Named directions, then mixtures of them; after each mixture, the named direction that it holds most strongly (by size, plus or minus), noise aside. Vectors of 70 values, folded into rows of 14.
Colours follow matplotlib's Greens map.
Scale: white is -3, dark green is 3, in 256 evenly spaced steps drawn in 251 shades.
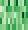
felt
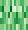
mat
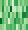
mat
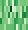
mat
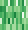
felt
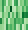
mat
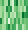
felt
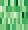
felt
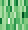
felt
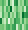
felt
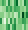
felt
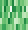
mat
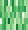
felt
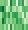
felt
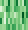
felt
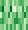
mat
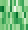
mat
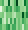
felt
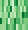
felt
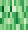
mat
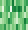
mat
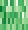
felt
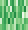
felt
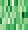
felt
